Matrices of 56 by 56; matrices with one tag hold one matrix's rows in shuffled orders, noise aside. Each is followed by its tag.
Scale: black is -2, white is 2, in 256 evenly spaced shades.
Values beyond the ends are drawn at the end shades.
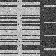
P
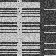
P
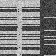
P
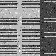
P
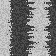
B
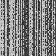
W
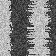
B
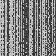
W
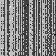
W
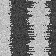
B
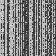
W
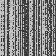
W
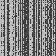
W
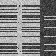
P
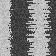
B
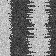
B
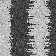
B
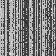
W
